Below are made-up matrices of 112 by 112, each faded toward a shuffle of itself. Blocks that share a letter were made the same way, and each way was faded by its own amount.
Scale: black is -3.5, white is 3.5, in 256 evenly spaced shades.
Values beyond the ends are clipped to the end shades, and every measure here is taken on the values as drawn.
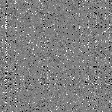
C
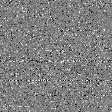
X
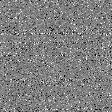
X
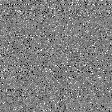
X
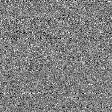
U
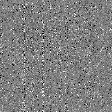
C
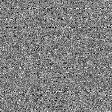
U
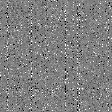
C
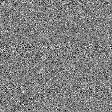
U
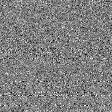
U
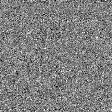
U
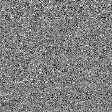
U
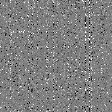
C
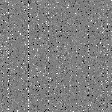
C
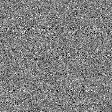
U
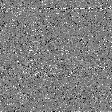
X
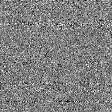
U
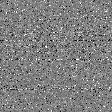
X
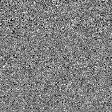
U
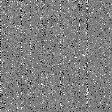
C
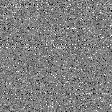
X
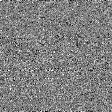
U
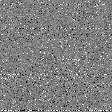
X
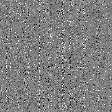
C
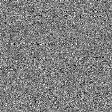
U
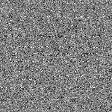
U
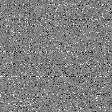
X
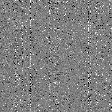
C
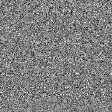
U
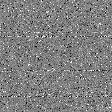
X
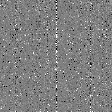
C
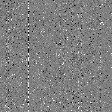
C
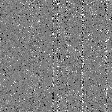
C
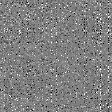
C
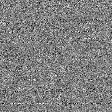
U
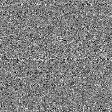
U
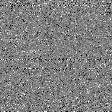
X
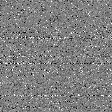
X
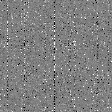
C
